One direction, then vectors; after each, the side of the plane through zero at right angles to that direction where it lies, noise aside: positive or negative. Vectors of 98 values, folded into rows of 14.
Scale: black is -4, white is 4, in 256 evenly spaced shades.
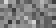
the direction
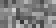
negative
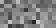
negative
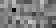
positive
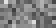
positive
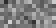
negative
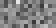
negative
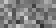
positive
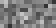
positive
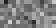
negative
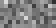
positive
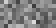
positive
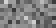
positive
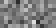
positive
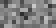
negative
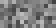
positive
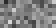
negative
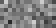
positive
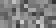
positive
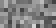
positive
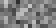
positive
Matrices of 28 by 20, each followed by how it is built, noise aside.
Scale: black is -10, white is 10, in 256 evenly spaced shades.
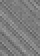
Toeplitz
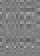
low rank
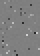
sparse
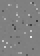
sparse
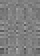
low rank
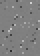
sparse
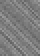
Toeplitz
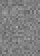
low rank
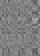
low rank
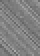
Toeplitz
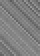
Toeplitz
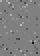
sparse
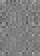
low rank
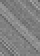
Toeplitz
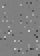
sparse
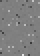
sparse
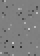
sparse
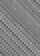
Toeplitz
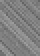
Toeplitz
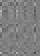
low rank
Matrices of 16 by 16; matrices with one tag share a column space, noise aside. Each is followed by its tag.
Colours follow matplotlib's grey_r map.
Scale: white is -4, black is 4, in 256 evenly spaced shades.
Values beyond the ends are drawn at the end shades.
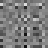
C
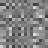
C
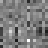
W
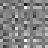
C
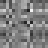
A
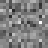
A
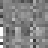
W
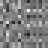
A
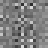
C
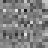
A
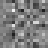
A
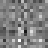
W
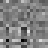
W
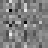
A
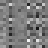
C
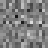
A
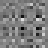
C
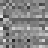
C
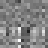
W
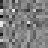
A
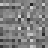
C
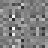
C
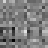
W
